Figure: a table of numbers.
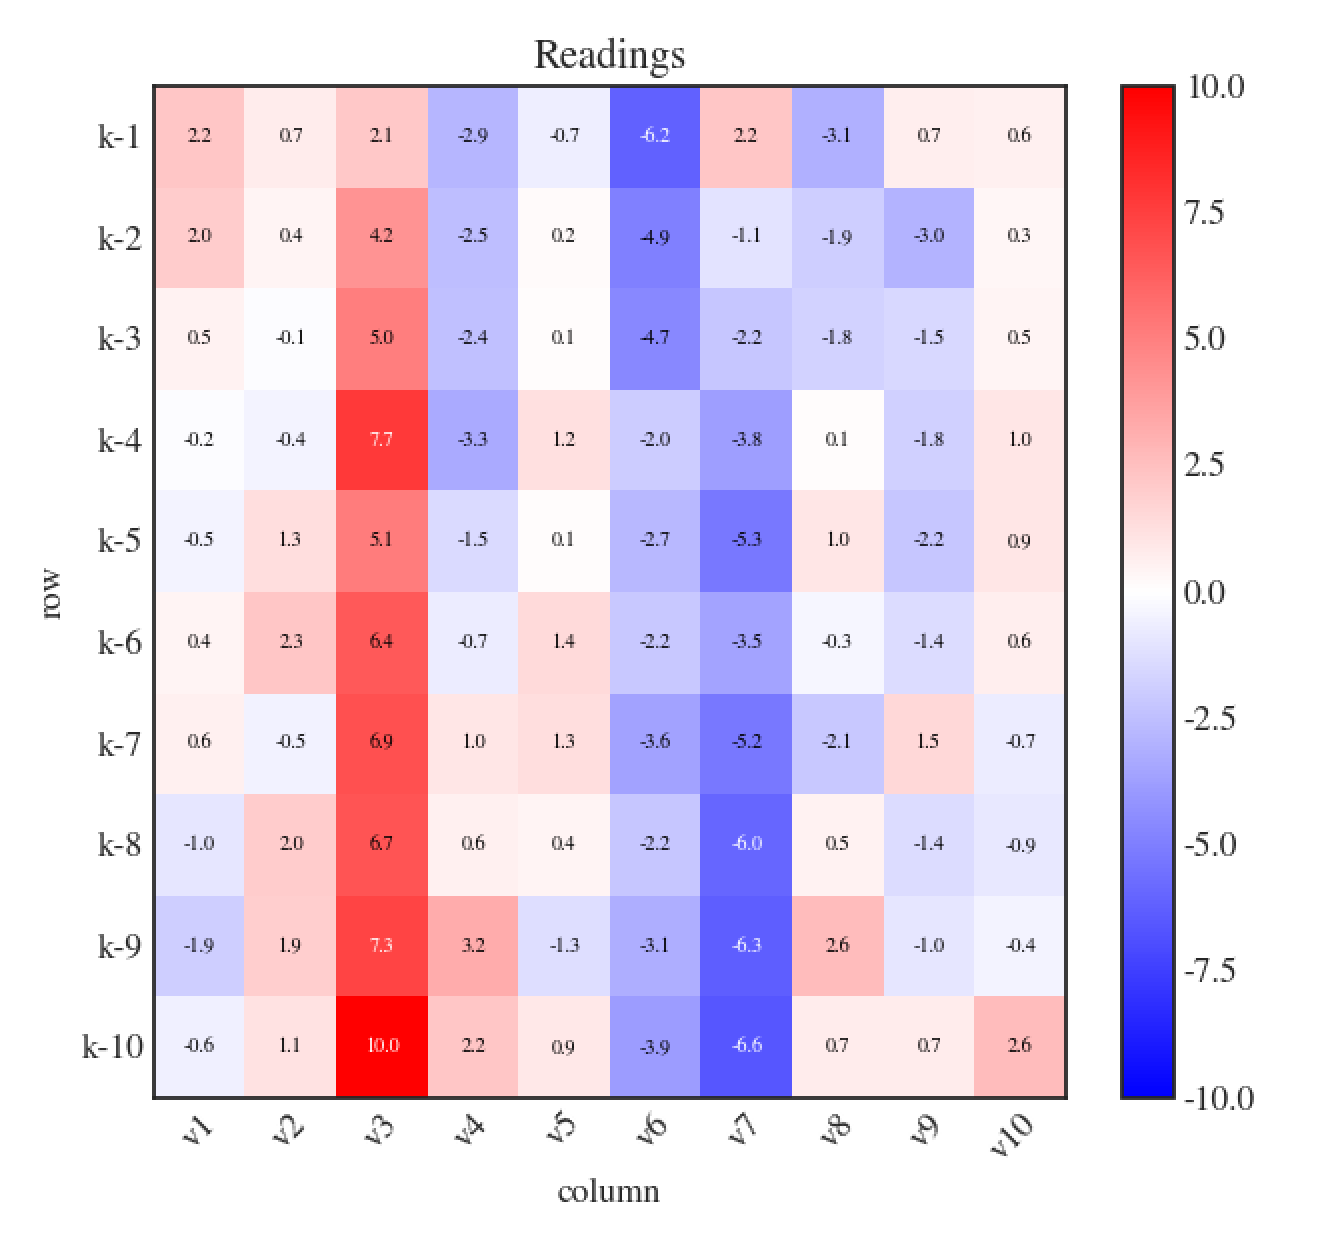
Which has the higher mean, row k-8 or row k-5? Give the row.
k-8
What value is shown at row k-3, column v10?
0.5
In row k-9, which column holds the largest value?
v3
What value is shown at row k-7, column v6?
-3.6
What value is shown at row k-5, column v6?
-2.7
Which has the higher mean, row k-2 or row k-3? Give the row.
k-2
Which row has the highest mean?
k-10
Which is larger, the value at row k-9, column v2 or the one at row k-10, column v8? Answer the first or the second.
the first
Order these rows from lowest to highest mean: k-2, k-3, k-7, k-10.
k-3, k-2, k-7, k-10
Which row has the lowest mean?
k-3
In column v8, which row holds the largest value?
k-9
